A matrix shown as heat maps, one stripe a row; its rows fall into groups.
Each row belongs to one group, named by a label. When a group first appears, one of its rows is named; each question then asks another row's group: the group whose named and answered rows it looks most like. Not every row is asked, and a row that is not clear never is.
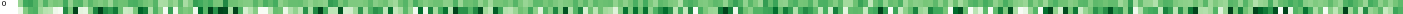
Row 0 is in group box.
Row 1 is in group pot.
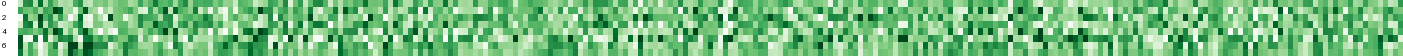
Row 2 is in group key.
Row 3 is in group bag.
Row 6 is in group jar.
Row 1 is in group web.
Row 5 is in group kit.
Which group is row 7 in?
jar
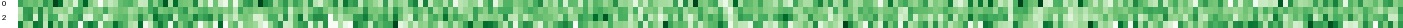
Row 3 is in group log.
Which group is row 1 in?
bag
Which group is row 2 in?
bag
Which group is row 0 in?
web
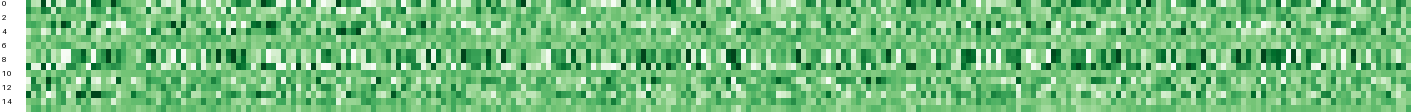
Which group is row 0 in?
kit
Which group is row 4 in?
box
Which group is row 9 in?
kit
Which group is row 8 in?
pot
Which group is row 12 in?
bag
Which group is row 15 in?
bag
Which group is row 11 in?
key
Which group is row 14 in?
bag
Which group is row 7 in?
pot
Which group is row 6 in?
web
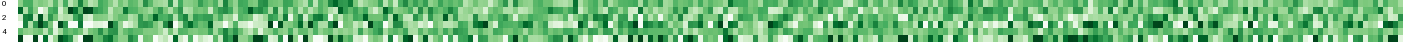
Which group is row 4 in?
pot
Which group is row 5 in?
kit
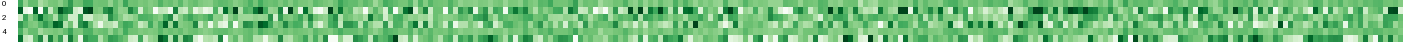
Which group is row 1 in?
kit
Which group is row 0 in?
jar
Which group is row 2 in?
key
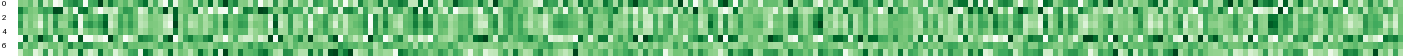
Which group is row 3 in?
jar
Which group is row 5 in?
key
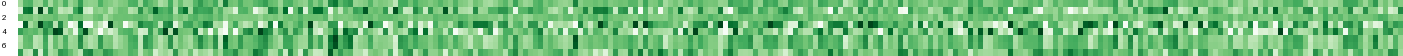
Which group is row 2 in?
bag
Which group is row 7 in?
kit
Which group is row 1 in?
bag
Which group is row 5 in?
box
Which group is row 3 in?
key
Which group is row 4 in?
web
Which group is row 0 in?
box
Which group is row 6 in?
box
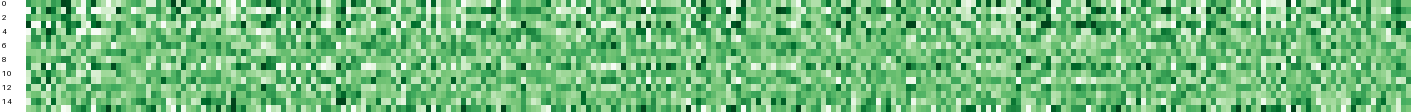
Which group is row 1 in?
key
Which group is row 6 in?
bag
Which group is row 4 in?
key
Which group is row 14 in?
box
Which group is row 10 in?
key
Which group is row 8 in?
web
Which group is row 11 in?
bag
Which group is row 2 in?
web
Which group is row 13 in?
box
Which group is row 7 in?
pot
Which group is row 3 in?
kit
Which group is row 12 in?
kit
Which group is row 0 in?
web
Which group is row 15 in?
pot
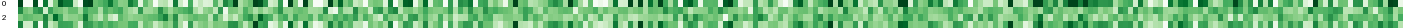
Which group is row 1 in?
log
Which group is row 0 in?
kit
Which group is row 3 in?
kit
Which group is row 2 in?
web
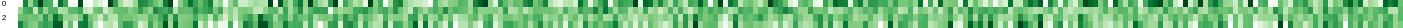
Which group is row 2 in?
web
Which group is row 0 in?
key
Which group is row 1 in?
bag
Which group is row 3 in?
web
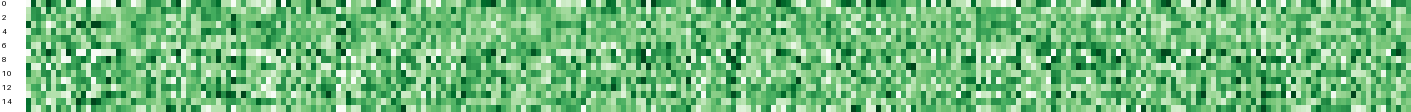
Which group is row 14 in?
jar
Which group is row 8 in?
pot
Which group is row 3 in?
jar
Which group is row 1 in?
bag
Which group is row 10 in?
log
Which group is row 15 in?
log
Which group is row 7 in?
key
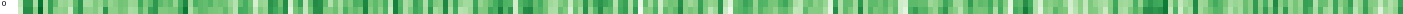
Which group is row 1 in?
bag
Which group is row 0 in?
bag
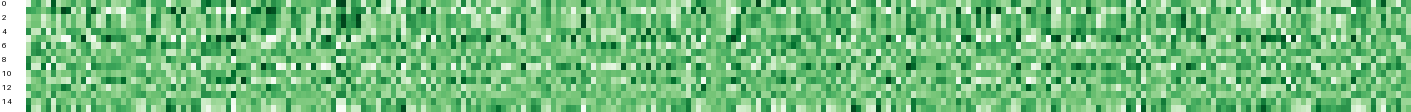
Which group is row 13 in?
box
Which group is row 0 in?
box
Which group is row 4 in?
kit
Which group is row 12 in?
web
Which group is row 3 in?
box
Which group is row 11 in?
pot
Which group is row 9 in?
kit
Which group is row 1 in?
web
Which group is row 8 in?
log
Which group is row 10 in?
box
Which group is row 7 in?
box
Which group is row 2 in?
box
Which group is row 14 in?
log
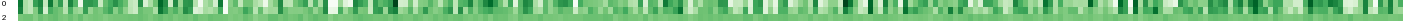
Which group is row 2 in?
bag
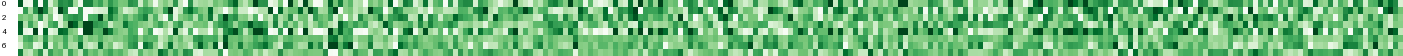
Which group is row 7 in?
log
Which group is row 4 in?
kit
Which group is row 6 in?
box
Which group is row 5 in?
box
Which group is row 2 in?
pot
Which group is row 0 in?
kit
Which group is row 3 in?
jar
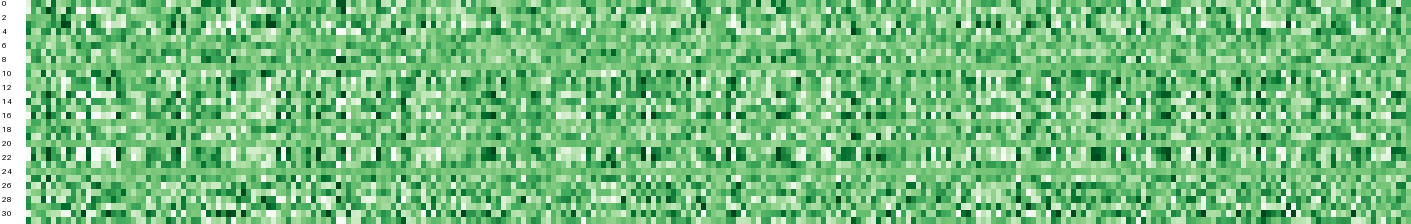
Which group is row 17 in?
bag
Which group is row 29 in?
web
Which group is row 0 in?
box
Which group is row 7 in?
bag
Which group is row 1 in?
key
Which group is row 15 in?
bag
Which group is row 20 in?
jar
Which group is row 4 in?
log
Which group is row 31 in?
log
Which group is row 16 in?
key
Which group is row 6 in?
jar
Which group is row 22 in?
key
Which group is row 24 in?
jar
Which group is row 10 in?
kit
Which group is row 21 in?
key
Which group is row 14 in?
log
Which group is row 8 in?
box
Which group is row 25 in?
bag
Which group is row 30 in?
pot
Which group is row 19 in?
log
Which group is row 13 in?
key
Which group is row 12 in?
pot
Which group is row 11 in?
pot
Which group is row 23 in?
bag
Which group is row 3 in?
web
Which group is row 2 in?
web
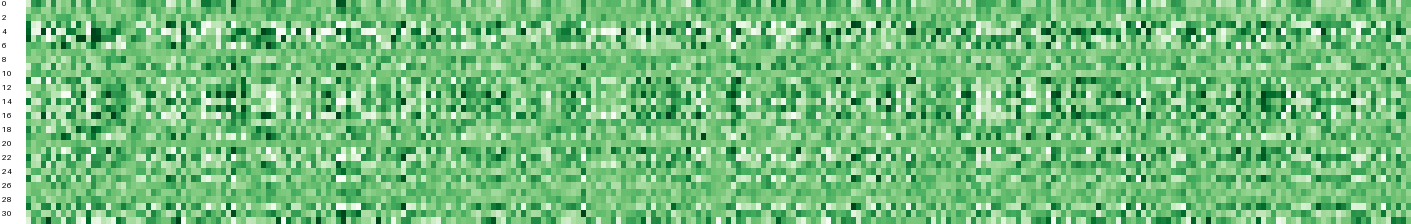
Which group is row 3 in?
log
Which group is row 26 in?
web
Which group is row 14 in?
log
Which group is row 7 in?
jar
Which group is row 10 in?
bag
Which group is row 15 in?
pot
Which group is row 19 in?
web
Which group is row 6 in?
web
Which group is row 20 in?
jar
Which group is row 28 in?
jar
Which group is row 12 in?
pot
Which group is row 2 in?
web
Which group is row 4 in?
kit
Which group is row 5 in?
jar
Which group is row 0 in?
box
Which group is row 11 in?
kit
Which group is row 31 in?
key
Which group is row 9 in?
box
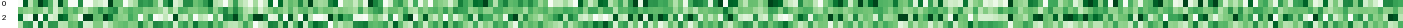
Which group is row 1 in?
pot
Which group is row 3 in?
bag
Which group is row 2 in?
kit
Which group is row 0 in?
key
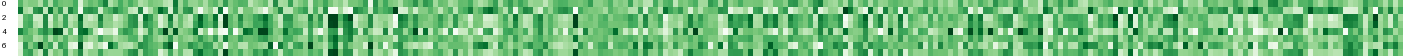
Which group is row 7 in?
box
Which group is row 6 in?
key
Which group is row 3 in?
box
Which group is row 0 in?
jar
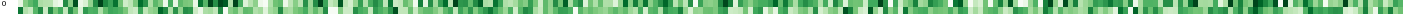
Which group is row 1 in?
log
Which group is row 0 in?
pot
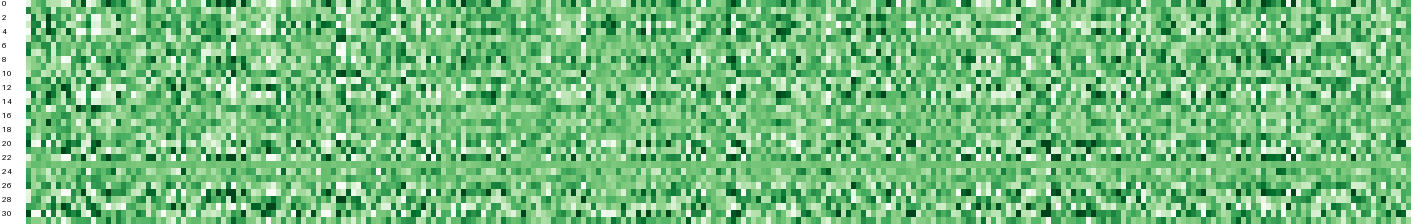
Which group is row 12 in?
web
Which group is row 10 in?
box
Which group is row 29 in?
web
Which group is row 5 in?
box
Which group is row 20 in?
kit
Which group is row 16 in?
web
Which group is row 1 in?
log
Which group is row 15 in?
jar
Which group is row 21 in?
web
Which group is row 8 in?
pot
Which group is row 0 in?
pot
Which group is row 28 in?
box
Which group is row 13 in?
key
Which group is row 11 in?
log
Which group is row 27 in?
pot
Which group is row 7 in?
log
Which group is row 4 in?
key
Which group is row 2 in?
key
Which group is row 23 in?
bag
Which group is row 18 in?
web
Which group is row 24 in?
jar
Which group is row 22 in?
pot
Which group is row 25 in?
jar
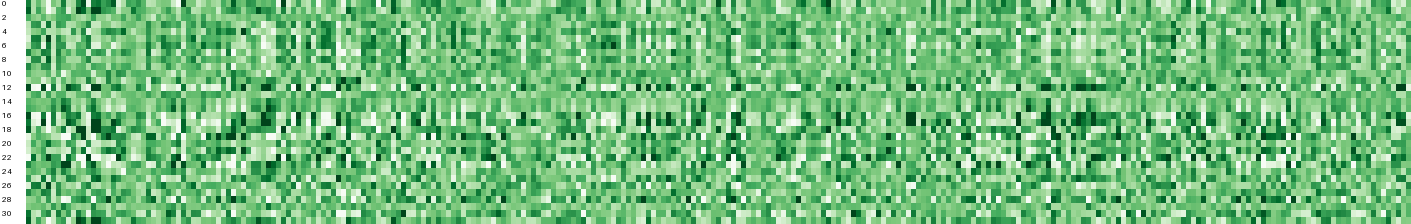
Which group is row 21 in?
pot
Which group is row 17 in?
kit
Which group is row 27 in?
log
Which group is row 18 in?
jar
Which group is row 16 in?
kit
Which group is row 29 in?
web
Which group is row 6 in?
bag
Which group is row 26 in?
bag
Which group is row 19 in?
pot
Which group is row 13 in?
bag
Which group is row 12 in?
kit
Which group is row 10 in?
pot
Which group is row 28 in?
pot
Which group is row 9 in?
log
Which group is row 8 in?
bag
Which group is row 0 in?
jar
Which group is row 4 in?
pot
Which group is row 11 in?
box
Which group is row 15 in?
web
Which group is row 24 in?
web
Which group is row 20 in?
key
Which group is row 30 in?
log
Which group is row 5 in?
bag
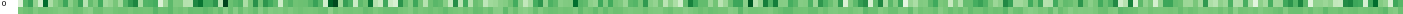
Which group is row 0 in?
box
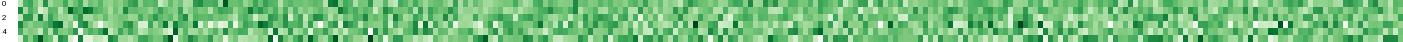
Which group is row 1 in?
jar
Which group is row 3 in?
web
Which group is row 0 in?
box
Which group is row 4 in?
jar
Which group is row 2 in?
bag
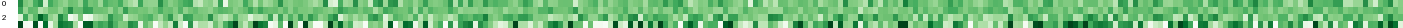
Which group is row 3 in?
kit
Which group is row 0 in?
log
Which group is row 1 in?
jar
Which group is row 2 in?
key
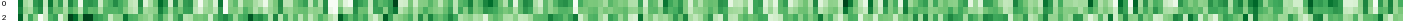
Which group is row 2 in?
jar
